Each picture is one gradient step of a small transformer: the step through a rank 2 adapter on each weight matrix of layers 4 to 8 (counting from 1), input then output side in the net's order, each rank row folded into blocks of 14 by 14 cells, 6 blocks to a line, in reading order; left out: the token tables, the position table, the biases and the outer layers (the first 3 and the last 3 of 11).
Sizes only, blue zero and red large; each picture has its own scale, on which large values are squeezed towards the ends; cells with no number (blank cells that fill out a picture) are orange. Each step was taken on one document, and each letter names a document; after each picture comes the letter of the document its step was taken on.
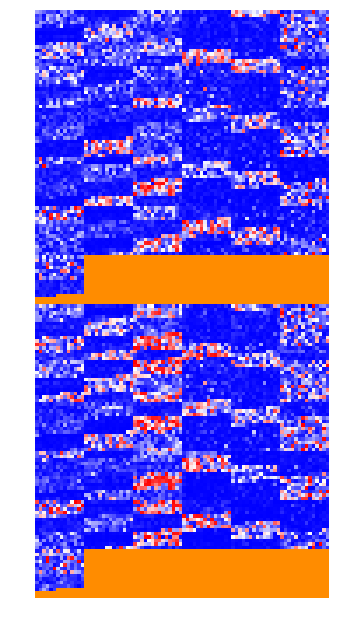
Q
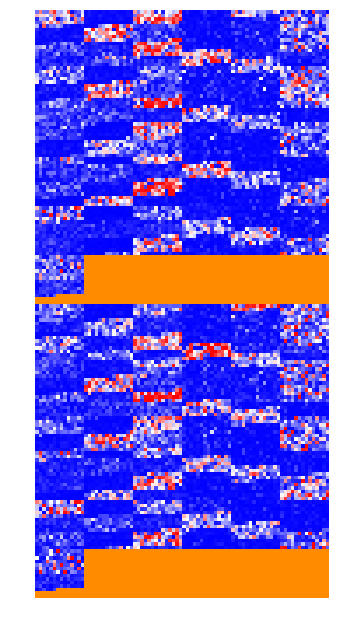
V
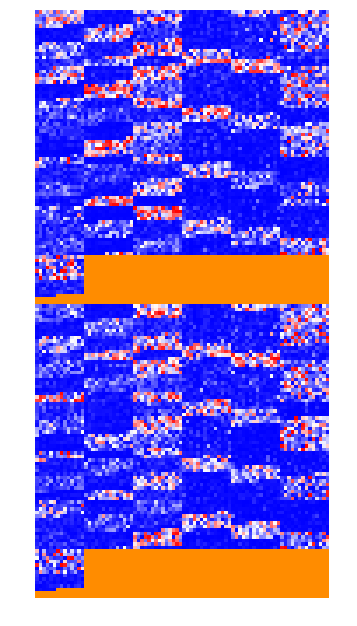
V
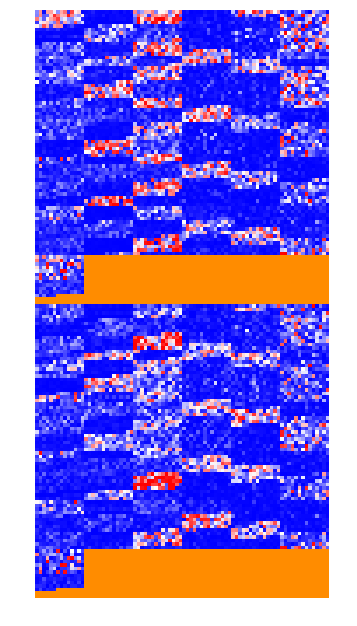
V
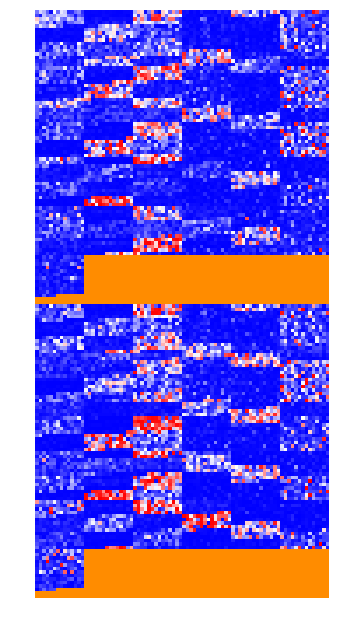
Q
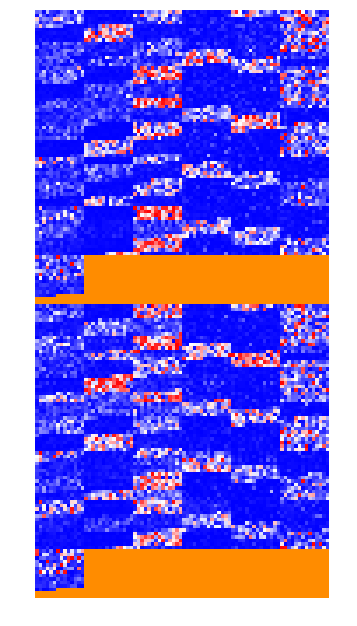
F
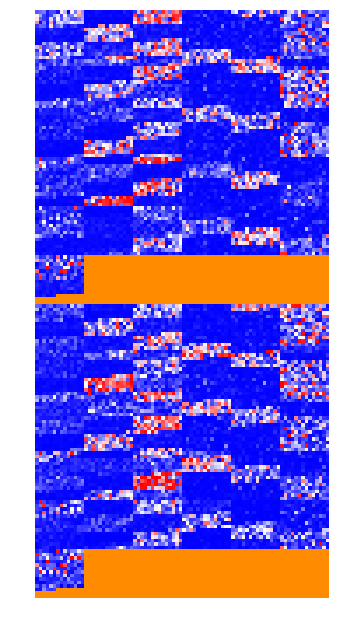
F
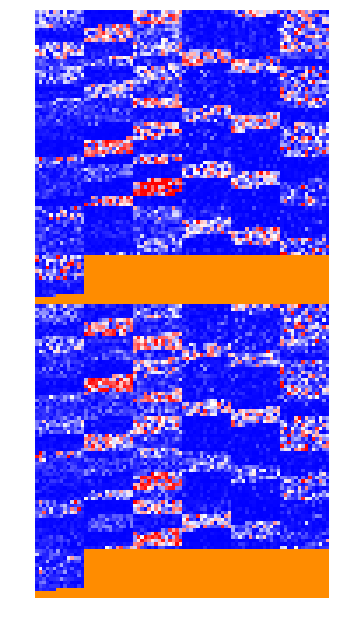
F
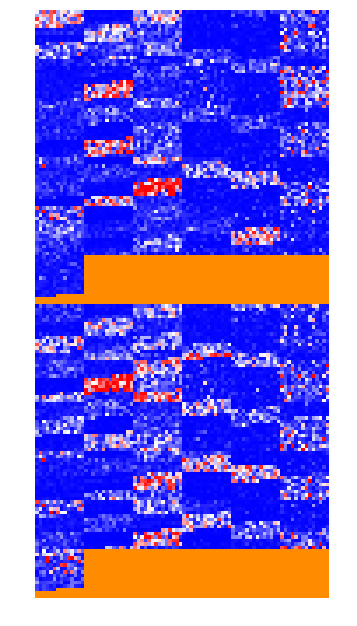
Q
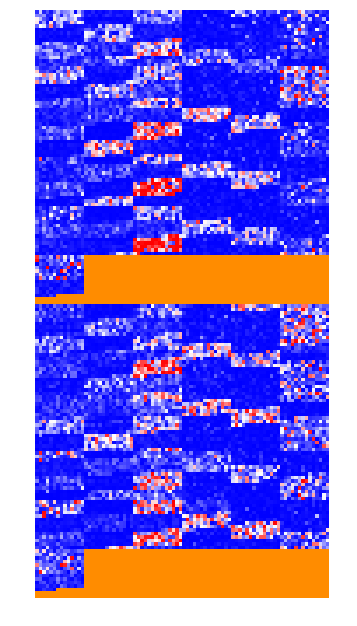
F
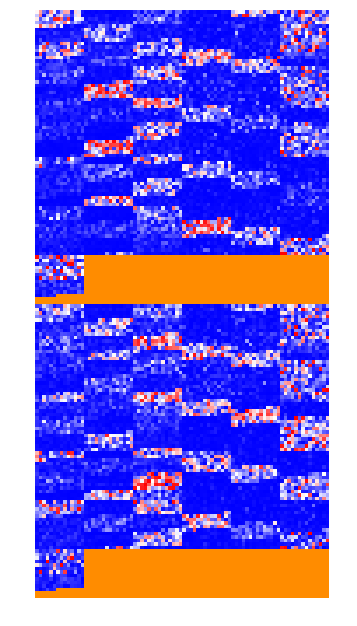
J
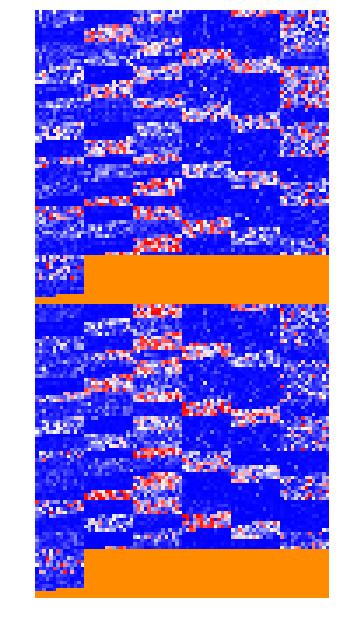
Q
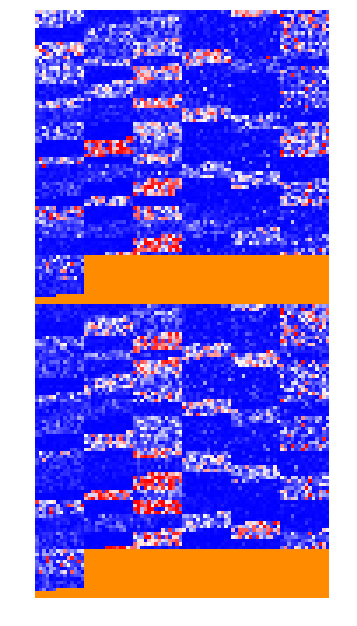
Q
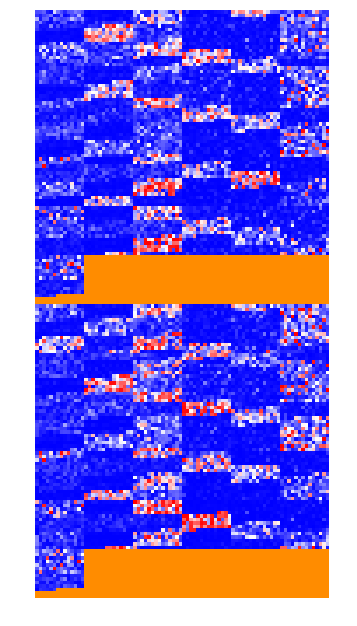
Q
